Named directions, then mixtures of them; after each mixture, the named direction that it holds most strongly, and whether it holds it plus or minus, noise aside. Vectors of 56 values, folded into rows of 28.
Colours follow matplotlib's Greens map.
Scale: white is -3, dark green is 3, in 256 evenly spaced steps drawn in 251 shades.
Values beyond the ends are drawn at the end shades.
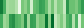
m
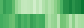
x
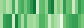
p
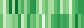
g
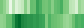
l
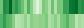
l, minus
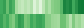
x, plus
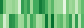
m, plus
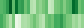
l, minus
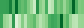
p, minus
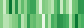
g, plus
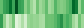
l, minus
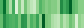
g, minus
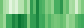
l, plus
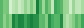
l, plus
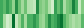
p, minus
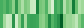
p, minus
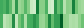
p, minus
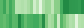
x, plus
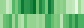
x, minus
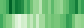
l, minus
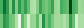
g, minus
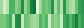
p, plus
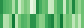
p, minus
